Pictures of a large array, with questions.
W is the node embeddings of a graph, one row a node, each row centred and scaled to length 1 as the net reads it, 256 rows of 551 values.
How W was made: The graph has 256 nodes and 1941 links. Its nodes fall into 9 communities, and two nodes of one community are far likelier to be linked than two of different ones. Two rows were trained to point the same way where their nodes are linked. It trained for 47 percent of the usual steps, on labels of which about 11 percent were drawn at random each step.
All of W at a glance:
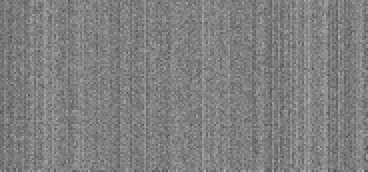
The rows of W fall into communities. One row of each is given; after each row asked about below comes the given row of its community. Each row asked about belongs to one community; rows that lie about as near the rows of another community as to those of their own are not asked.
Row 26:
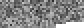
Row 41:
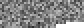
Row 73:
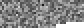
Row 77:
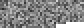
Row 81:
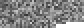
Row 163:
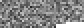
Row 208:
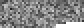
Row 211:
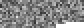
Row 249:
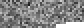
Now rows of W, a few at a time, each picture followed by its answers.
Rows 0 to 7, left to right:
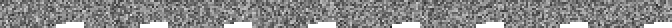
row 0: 73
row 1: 211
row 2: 208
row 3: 211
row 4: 77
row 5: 211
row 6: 41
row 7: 77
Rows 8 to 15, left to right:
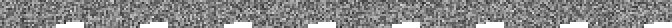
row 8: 249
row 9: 26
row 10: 41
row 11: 81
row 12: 73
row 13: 26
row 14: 163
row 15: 41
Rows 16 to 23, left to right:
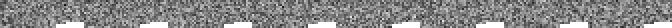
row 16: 81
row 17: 41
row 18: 77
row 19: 208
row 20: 41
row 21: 81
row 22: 163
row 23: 163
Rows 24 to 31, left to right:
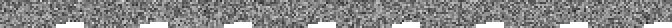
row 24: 77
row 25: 249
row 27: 77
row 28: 73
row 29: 249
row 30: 163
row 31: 208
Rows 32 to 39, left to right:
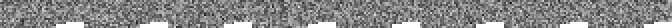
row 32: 208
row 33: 249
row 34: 249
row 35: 73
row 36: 77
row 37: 211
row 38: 41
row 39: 163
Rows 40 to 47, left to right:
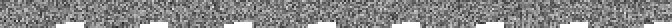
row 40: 211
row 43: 41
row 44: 249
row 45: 77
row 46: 26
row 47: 73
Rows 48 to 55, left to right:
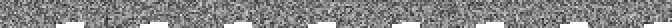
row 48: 211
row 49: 73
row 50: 81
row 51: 211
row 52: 41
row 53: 41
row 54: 77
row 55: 77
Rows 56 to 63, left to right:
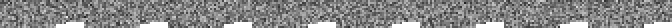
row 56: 26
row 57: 81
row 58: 77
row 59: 41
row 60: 249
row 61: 73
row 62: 163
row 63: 26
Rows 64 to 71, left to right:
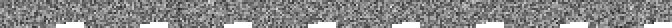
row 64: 26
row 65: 77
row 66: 81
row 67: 41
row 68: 41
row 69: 249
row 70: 41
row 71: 73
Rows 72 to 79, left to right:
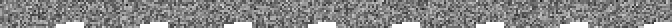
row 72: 249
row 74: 77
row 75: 77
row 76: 81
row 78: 73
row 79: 77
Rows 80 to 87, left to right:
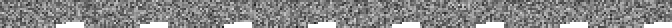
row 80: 41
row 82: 163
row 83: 77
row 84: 73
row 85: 77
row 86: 41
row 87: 26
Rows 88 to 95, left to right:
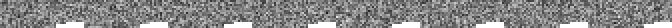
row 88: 73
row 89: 41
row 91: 41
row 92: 208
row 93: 81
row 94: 208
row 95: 163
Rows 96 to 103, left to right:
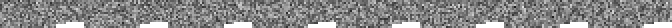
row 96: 41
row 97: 81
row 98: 211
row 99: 208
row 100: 249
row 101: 41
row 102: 163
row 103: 163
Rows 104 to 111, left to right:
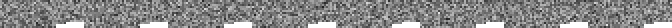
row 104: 163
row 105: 73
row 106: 163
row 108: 81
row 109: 26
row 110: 41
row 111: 208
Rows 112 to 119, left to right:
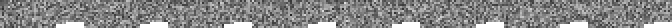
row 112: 249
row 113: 81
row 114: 77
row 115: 73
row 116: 208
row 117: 249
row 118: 163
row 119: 249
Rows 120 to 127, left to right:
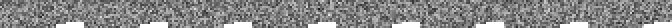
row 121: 208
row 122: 26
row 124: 211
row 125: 163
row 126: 77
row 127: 249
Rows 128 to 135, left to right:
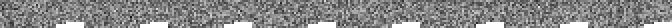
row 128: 81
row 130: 41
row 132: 211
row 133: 41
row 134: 41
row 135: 73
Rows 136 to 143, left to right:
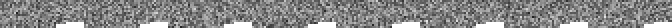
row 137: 249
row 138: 73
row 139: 208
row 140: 41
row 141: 208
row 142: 81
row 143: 81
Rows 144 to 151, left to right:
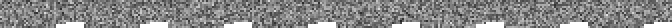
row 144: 77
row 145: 41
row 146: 81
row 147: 73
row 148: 77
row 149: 26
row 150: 41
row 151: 208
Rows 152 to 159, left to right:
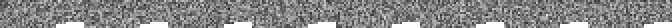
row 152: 81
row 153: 81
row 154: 77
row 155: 73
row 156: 26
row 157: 77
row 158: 211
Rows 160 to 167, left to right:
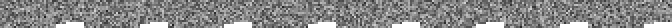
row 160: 81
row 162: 41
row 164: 81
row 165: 208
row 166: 73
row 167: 249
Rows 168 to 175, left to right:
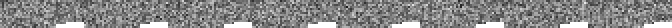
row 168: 208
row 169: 77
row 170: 81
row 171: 211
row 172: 163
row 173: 26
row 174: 77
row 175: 26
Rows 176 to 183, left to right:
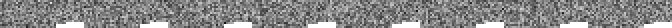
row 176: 81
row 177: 211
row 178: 81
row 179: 249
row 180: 249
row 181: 211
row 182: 73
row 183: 41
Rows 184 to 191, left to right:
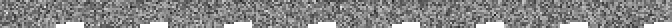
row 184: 81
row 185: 81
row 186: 26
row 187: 26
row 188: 208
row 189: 77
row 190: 211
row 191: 77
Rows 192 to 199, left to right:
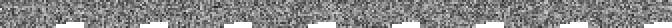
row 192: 208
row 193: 26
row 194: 26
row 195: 211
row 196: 77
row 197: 249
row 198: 73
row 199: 81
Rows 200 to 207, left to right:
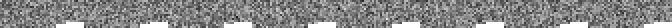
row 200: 81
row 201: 26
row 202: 249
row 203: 211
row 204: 73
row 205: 208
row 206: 73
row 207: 41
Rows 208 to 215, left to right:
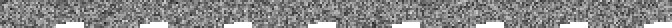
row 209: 41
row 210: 77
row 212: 163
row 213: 81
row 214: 77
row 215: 211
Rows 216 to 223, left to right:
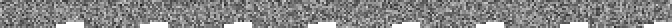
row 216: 208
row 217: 249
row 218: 77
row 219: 163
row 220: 81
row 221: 81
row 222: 77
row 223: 163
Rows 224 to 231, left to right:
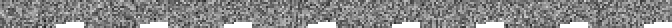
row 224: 249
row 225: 163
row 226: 81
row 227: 26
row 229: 26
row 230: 77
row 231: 81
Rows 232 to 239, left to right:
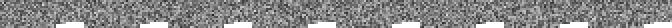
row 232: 41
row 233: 211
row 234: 41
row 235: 211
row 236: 81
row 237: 41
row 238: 26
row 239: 73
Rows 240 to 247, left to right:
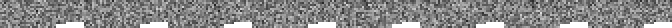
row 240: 163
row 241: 77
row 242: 77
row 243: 26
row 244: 73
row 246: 73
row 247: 208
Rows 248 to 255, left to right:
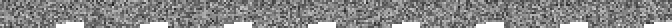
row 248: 249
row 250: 73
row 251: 81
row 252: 26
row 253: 26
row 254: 41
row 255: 26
